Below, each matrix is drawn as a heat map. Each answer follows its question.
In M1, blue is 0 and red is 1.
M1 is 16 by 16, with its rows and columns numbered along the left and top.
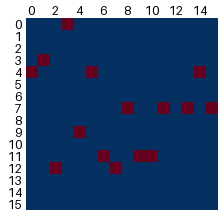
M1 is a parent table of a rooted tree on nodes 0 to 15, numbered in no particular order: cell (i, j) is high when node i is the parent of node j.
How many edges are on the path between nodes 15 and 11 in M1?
2
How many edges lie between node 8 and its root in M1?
2
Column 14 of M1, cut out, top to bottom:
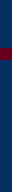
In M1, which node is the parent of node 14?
4
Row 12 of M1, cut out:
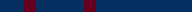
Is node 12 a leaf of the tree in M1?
no
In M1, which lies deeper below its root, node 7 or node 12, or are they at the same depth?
node 7
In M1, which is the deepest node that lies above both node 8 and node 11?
7
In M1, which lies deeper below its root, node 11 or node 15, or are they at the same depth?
the same depth
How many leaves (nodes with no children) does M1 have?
9
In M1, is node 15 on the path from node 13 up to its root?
no
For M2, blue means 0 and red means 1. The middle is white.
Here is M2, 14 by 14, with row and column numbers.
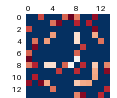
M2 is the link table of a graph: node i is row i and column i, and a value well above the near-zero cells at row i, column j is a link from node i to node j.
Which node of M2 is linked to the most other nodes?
node 8
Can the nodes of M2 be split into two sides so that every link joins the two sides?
no
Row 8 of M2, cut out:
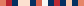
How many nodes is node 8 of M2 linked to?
9
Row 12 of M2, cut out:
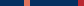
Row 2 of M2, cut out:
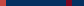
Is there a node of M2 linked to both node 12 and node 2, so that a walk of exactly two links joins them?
no
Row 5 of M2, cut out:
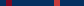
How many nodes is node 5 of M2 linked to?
2
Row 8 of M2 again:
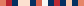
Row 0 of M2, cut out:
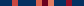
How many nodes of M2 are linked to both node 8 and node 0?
3
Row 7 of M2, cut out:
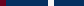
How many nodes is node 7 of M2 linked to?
2
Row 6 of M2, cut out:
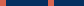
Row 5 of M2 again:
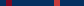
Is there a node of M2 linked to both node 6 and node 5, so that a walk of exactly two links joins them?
no
